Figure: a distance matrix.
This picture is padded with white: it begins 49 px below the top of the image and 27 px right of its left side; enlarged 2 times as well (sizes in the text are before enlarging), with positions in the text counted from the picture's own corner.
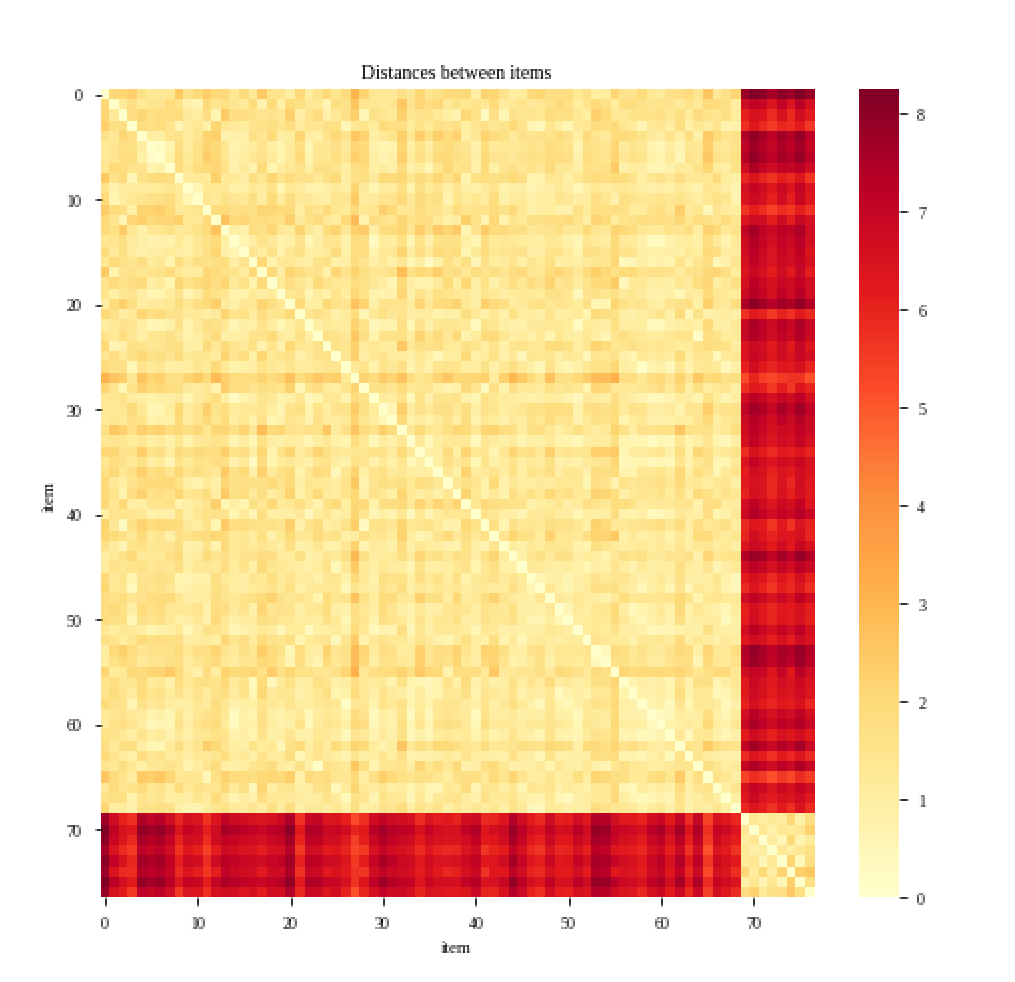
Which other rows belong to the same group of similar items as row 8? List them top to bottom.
0, 1, 2, 3, 4, 5, 6, 7, 9, 10, 11, 12, 13, 14, 15, 16, 17, 18, 19, 20, 21, 22, 23, 24, 25, 26, 27, 28, 29, 30, 31, 32, 33, 34, 35, 36, 37, 38, 39, 40, 41, 42, 43, 44, 45, 46, 47, 48, 49, 50, 51, 52, 53, 54, 55, 56, 57, 58, 59, 60, 61, 62, 63, 64, 65, 66, 67, 68
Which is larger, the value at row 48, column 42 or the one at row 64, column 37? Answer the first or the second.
the first
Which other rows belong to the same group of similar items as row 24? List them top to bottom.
0, 1, 2, 3, 4, 5, 6, 7, 8, 9, 10, 11, 12, 13, 14, 15, 16, 17, 18, 19, 20, 21, 22, 23, 25, 26, 27, 28, 29, 30, 31, 32, 33, 34, 35, 36, 37, 38, 39, 40, 41, 42, 43, 44, 45, 46, 47, 48, 49, 50, 51, 52, 53, 54, 55, 56, 57, 58, 59, 60, 61, 62, 63, 64, 65, 66, 67, 68
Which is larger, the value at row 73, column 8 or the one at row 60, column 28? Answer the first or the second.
the first
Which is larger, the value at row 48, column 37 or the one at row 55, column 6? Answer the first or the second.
the second
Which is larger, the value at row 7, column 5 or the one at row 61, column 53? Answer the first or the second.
the second
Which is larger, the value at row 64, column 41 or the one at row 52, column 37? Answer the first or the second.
the first
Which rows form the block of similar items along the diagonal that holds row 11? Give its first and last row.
0 to 68
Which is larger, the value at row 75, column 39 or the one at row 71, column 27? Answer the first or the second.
the first
